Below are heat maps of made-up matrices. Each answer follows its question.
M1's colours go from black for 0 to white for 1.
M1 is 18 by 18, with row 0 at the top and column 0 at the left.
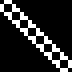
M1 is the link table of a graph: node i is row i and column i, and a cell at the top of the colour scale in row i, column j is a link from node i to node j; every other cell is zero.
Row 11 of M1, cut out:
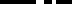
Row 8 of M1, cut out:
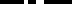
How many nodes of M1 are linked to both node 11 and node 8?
2
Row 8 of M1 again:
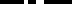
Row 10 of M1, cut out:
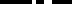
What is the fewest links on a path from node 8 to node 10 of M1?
1
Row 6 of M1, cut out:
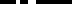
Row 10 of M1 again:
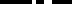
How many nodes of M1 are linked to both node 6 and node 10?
1
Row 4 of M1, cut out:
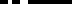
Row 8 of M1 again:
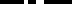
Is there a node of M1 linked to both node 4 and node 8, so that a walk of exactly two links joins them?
yes
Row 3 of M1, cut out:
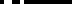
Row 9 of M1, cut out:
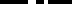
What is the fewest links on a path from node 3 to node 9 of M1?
3
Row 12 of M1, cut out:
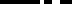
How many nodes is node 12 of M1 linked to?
3
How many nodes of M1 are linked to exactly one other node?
0
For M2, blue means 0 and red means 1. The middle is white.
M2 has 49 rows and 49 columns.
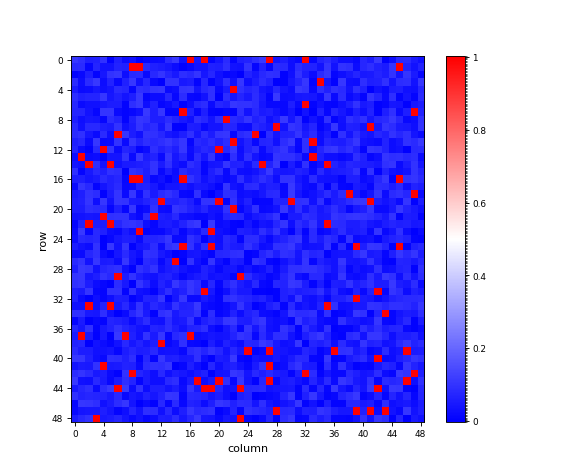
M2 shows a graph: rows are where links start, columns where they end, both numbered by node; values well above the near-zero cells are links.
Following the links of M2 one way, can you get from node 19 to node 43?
no
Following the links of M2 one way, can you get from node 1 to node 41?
yes
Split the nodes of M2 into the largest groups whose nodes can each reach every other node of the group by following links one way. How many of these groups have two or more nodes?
0
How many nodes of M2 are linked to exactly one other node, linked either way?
6
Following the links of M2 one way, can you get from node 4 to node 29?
no
